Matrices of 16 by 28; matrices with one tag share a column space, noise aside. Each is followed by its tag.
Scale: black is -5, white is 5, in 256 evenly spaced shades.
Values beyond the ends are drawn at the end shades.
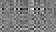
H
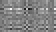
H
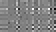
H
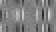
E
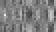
E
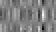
E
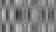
E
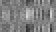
E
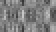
E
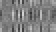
E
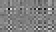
H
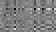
H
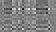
H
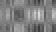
E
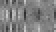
E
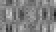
E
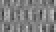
E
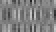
E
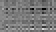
H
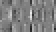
E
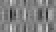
E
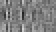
E
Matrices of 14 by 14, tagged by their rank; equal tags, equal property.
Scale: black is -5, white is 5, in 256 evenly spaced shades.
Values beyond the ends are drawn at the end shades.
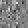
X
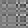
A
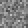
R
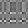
A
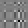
A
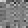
X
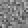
R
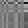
A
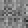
X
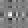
A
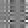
A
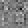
X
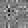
X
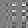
A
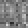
X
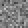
R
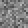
R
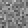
R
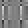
A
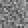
R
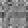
X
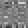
X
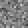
R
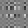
A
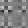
A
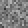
R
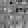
X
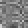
X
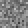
R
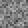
R
